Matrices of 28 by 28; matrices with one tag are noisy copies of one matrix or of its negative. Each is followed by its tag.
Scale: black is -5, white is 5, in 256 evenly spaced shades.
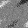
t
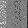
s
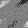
t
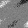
t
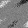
t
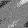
t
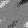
t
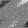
t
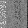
s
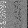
s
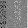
s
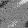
t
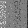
s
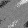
t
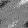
t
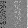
s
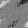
t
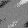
t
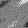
t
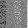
s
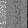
s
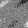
t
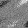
t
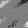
t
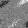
t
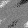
t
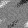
t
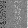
s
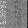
s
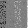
s
